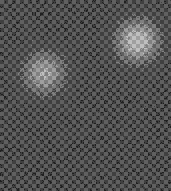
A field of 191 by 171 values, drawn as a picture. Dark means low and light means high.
Bumps: two. Average level on the scale: 30%. Odd rows or columns: none. Mirror symmetry: none. Ninth with the highest average: top right.
